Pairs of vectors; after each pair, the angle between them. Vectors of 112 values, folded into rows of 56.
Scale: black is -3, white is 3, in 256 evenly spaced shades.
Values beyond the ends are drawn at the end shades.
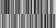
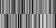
partly opposed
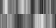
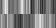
nearly parallel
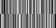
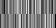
nearly parallel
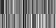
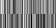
nearly opposite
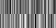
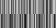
nearly opposite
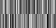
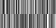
nearly opposite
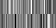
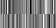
partly opposed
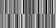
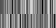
orthogonal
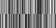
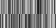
nearly parallel
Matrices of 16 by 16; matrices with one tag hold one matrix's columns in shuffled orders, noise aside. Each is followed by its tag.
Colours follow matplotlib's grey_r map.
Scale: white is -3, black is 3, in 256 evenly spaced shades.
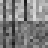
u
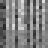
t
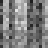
t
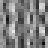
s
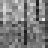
u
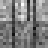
u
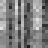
t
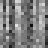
t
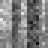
t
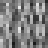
s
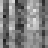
t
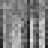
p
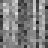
t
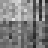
u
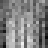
p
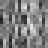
s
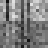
u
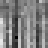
p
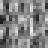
s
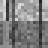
u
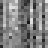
t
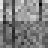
u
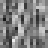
s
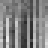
p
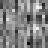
s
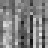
p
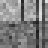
u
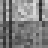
u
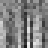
p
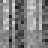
t
